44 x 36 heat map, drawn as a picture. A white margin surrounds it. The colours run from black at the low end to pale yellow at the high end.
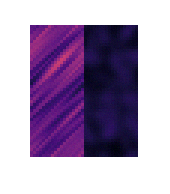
The table splits into one row of 2 panels. Panel 1,1: low, slanting up to the right. Panel 1,2: very low, blotchy, faint in contrast.
